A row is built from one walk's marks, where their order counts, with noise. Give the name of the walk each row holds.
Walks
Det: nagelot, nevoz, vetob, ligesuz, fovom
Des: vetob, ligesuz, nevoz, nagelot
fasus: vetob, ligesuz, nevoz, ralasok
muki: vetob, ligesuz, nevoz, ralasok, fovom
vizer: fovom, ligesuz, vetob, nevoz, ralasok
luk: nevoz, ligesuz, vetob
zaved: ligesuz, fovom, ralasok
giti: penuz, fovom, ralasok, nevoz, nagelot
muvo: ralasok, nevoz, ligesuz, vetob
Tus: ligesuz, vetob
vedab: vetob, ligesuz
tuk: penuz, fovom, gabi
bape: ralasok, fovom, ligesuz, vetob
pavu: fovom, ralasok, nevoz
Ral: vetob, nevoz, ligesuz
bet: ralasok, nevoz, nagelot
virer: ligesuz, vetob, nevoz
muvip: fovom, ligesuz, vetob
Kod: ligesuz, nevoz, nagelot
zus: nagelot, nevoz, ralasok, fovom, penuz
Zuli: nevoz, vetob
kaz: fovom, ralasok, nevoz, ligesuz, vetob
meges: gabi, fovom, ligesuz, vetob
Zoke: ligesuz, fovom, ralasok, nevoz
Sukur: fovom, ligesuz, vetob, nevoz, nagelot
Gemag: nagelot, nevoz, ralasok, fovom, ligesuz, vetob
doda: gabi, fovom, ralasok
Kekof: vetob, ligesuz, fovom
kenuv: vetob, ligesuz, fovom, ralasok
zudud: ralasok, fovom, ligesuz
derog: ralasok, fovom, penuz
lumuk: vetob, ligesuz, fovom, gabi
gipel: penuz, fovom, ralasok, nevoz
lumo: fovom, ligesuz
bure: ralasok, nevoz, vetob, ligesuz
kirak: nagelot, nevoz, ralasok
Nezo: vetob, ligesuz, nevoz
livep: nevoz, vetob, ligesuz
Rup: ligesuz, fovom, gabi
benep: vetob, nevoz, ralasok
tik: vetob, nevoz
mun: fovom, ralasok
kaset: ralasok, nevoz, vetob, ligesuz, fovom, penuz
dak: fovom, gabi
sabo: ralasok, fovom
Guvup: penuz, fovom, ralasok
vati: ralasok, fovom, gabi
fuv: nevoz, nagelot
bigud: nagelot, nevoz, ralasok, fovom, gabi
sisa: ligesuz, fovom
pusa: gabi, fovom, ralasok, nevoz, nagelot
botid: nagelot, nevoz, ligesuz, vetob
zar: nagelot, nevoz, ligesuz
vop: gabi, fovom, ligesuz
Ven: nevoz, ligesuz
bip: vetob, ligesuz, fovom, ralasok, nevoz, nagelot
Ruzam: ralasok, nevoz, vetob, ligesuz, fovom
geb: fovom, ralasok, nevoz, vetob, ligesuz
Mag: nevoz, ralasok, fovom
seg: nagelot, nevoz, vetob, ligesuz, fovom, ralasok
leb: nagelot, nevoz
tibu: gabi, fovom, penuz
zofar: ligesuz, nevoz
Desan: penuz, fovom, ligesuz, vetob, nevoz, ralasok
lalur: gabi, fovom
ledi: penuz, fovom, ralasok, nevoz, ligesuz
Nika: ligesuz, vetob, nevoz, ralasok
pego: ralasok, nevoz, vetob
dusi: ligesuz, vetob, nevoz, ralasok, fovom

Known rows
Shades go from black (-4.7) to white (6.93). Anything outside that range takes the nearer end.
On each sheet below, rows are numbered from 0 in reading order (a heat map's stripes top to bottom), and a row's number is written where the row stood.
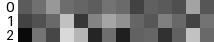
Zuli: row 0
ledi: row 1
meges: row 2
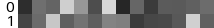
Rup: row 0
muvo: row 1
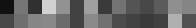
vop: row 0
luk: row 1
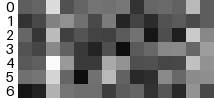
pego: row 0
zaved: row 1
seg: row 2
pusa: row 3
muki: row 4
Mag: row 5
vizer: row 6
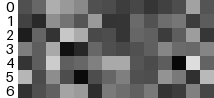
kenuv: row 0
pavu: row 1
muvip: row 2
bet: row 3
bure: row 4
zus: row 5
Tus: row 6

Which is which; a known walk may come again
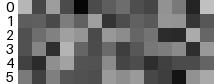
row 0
zus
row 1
Guvup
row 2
vedab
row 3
tibu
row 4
Zoke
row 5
zar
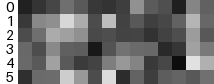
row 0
Sukur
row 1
lumuk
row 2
kenuv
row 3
Des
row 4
Det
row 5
Rup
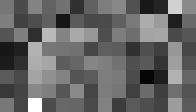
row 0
botid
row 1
giti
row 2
tuk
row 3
vizer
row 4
geb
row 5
Nezo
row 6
Desan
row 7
benep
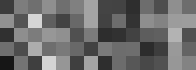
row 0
zudud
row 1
bigud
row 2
bape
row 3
tik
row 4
vop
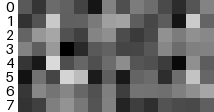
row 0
Kod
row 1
bure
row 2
sabo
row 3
bet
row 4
Nika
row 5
meges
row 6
lalur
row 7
zaved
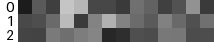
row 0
muvip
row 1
ledi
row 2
mun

